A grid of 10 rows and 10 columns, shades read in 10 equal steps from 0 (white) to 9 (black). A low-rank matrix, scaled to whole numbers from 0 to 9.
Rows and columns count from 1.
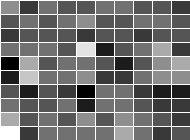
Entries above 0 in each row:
10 10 10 10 10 10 10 10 10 9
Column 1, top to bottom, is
4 6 7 5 9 8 6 5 3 0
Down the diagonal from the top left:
4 5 6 6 5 7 5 6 6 6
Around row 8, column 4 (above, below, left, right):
7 6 6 8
